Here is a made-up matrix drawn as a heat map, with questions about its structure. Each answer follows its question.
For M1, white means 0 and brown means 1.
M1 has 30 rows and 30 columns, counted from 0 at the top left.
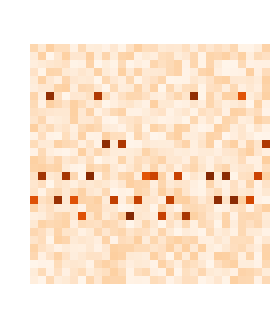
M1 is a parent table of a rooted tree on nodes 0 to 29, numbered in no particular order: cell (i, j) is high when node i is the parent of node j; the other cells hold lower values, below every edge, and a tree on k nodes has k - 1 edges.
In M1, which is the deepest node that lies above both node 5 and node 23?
19
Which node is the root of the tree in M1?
21
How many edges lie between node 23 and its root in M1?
2
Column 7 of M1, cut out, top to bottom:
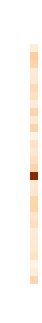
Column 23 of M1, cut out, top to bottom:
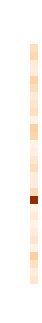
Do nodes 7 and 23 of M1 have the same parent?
no
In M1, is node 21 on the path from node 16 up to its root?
yes
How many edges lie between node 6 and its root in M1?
1
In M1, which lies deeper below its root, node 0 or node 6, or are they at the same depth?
node 0
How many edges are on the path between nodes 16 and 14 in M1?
1
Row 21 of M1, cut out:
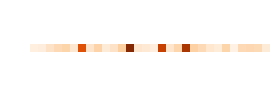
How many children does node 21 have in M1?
4
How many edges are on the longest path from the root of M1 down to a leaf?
2
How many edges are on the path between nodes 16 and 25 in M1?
3
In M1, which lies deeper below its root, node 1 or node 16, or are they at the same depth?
node 1
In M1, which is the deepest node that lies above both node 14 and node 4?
16
